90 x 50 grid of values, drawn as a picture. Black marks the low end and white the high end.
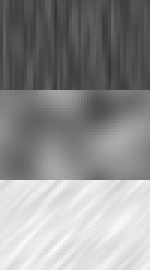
It is made of 3 by 1 panels. Panel 1,1: low, streaked downward, faint in contrast. Panel 2,1: middling, smooth. Panel 3,1: very high, slanting up to the right, faint in contrast.
